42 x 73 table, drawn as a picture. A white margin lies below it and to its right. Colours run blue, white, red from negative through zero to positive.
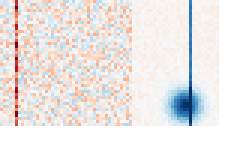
Columns 6 and 64 stand out from the rest. The ninth with the lowest average is the bottom right. A vertical seam about 60% of the way across splits the table, and the right part is calmer. A single dip lies in the bottom right.
